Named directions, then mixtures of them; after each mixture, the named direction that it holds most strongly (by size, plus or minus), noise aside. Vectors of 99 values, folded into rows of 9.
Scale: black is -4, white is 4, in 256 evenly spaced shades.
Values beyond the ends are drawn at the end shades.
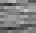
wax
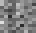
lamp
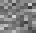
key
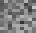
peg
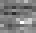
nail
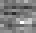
nail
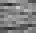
wax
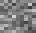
key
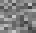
key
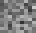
peg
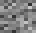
key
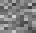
key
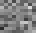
key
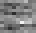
nail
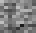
lamp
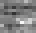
nail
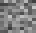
peg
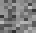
key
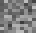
peg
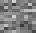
key
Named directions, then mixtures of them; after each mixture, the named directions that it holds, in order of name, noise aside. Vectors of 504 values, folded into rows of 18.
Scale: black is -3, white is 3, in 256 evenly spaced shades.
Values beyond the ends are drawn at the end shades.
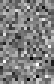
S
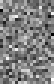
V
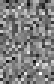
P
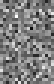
P, S, V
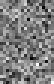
P, S, V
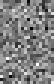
P, S, V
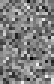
S, V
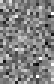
S, V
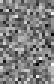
S, V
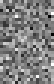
P, S, V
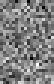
P, S, V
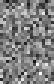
P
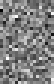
V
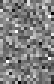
P, V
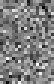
P, S, V
